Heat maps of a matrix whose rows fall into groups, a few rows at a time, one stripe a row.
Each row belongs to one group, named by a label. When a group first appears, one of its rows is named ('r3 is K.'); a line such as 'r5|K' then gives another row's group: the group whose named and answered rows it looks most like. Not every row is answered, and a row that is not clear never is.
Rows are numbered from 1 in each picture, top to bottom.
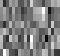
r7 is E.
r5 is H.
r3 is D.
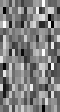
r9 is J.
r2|J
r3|D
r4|H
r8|D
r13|E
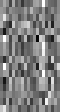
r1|D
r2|E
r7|D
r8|D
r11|D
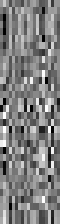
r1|H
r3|J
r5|J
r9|D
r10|H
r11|D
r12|E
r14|D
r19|H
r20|H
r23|D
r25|J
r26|D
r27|H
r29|D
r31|H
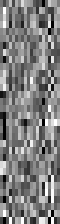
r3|H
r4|H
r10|D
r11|H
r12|E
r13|H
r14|J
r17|J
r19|J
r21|E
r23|J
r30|E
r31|H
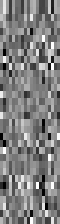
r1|H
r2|H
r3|E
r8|J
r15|J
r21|J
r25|H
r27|J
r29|E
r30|E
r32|E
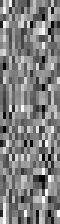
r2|H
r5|D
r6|H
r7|D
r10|J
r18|D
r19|J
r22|H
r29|D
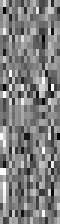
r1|H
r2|J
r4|H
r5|H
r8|J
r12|D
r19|H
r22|D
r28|H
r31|D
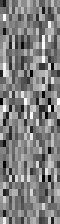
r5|J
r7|D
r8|E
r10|H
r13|D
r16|H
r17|E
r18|J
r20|E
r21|J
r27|H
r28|E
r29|H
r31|J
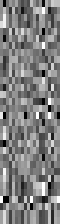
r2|D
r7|D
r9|E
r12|D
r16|D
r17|J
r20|H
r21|J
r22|H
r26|H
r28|D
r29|E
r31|H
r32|H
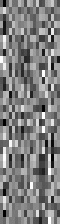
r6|H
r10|H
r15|H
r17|D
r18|J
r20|H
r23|H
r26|H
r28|J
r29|H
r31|J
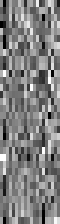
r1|J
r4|J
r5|E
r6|J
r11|H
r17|D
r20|E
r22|D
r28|J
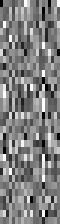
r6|E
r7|D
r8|J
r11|D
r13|E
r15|D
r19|H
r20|J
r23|E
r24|D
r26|D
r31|E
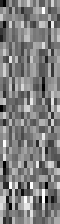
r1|J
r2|D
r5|J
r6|J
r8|H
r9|E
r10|H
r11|H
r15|E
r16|J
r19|H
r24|J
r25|E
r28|D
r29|E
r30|E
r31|E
